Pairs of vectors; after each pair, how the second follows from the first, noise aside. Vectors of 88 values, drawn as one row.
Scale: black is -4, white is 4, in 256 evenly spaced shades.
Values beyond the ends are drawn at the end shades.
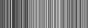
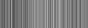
shrunk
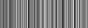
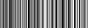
scaled up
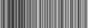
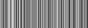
sign-scrambled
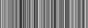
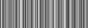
sign-scrambled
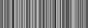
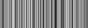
sign-scrambled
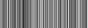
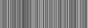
shrunk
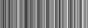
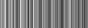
reversed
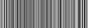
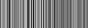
wrapped around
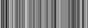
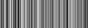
wrapped around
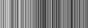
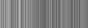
shrunk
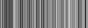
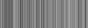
shrunk
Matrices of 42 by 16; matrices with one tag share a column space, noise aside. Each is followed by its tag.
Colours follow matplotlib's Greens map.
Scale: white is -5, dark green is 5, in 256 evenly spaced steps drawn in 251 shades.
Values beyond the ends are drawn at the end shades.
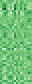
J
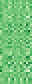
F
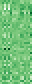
J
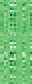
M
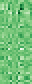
J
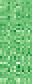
F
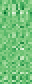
J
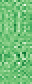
M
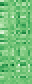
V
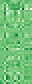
J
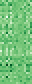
V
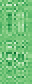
M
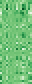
J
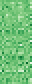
F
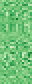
M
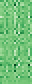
V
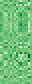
M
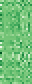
M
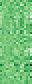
V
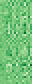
V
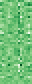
V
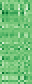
J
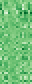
J
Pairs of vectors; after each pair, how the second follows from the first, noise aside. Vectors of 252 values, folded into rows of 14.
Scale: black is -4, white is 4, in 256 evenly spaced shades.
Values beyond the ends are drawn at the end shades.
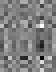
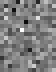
shuffled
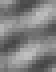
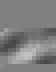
partly zeroed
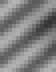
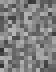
shuffled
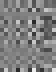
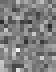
shuffled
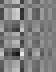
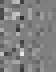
partly zeroed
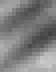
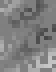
partly zeroed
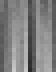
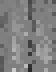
partly zeroed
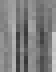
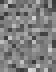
shuffled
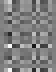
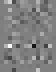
partly zeroed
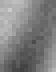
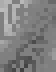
partly zeroed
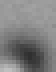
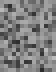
shuffled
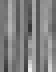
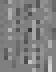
partly zeroed
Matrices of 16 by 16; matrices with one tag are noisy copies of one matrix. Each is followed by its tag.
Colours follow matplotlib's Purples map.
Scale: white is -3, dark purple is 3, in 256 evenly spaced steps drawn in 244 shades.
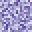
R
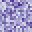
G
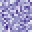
R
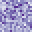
G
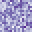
G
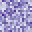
G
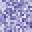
G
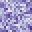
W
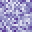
W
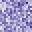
G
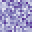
G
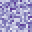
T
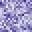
W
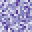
R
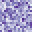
G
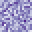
R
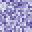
G
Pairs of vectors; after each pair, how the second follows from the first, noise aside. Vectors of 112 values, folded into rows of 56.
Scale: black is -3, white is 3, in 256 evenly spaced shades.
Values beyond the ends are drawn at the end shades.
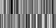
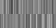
shrunk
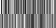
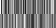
copied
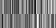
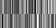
copied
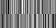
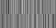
shrunk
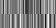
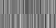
shrunk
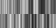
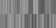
shrunk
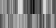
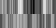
copied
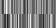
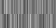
shrunk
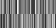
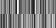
copied
